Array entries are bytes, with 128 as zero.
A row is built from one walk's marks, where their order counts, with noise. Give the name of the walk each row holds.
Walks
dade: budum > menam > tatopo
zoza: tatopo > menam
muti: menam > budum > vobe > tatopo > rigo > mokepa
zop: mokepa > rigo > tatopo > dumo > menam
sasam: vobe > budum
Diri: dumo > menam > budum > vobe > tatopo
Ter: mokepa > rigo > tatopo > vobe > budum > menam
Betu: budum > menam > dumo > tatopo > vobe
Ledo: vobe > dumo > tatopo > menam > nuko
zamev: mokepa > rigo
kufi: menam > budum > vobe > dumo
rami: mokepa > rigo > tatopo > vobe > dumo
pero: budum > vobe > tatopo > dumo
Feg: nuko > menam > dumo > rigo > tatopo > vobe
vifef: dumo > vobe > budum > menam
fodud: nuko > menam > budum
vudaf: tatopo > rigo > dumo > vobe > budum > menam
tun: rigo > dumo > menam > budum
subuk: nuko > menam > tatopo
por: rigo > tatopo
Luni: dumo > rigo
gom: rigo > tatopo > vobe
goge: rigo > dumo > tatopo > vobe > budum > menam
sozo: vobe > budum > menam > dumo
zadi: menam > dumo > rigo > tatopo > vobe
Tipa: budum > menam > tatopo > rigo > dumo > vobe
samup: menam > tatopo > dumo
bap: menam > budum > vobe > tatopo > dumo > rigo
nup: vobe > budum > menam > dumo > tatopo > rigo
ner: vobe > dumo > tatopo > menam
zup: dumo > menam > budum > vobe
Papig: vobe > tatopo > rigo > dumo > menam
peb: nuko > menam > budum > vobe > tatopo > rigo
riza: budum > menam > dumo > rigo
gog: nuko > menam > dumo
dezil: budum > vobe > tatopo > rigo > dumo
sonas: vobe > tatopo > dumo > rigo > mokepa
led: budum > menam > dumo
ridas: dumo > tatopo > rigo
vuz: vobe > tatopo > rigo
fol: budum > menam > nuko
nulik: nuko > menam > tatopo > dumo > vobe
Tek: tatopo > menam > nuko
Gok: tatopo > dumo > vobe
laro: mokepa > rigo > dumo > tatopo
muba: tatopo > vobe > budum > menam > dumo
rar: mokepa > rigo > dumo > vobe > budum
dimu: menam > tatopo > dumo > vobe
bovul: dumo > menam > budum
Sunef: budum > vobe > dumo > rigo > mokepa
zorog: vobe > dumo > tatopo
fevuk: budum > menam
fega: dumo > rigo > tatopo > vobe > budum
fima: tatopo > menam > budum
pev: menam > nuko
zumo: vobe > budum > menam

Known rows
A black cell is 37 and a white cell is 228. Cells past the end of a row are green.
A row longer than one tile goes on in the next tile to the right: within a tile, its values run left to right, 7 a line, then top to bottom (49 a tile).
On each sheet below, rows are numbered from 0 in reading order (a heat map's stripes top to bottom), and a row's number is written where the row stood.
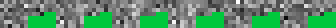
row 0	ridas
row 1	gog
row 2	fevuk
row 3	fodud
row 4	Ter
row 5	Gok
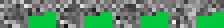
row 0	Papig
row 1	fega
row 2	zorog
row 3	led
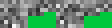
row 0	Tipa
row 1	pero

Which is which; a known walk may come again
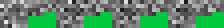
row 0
dezil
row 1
laro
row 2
zop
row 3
rar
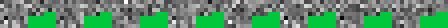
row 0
nulik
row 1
samup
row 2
Ter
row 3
gog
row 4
Sunef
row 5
Ledo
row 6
Gok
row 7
por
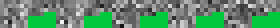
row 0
fevuk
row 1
fol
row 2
fega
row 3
subuk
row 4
sonas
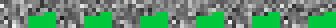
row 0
peb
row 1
dimu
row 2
gom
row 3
zumo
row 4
Diri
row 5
pero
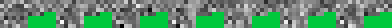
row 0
zorog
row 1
zup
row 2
goge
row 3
riza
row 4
pev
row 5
fodud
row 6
nup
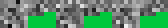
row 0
tun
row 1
vudaf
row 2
Tipa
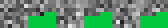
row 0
ridas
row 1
dade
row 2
led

